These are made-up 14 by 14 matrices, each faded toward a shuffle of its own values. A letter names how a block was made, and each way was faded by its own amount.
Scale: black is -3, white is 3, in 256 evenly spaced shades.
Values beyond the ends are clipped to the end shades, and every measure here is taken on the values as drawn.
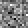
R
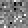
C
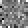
C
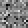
C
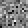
R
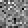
R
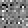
C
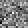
R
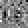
C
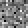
R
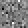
C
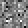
C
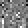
C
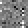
C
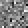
R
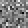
R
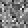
R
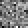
R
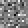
C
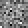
R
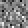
R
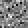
R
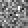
R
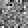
R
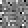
C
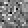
R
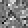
C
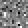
C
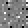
C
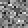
R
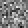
R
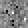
C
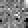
C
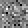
R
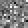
C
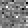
C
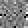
C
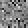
C
